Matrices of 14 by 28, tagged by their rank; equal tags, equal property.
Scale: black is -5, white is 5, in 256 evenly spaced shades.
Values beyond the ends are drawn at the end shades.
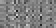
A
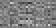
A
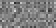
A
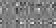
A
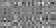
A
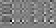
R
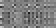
R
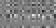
R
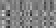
R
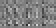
A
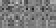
A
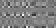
R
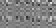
R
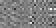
A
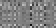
R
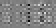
R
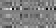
R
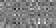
A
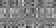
A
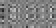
R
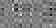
R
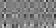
R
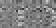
A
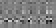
R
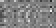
A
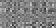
A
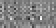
A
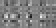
R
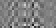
R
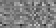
A
